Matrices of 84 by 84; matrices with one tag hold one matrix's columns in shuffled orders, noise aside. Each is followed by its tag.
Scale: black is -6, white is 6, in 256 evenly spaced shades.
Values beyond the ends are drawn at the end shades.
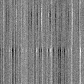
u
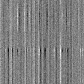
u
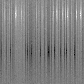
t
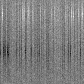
t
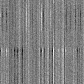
u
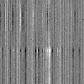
u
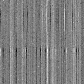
u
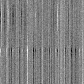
u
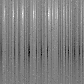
t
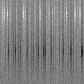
t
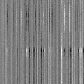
u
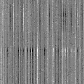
u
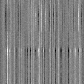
u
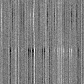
u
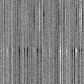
u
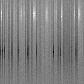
t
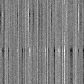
u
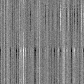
u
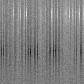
t
